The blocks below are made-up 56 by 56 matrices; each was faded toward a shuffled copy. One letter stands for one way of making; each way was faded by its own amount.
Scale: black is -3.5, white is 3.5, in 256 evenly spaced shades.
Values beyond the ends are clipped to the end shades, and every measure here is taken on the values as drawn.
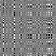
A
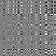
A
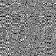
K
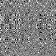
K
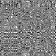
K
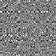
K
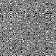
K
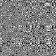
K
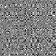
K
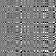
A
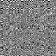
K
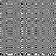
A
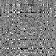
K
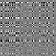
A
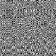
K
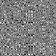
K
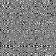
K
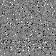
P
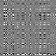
A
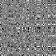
K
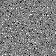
P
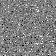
P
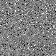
P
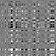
A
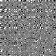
K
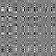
A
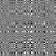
A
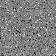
P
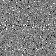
P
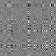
A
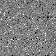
P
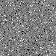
P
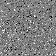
P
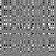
A
